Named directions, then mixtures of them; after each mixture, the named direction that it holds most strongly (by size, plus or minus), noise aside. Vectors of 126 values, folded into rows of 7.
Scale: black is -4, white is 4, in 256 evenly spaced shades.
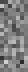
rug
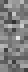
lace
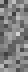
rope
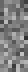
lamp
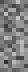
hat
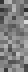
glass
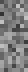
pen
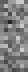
lace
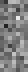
hat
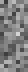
rope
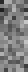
glass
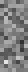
hat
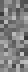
lamp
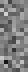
rug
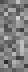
hat
